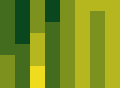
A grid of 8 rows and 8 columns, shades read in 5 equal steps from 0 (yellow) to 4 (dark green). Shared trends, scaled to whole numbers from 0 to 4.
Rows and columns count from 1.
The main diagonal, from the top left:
3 4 2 3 2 1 2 1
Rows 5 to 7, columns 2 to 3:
3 1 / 3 1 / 3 0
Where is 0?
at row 7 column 3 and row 8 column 3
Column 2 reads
4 4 4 4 3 3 3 3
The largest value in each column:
3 4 2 4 2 1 2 1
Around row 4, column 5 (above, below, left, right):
2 2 3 1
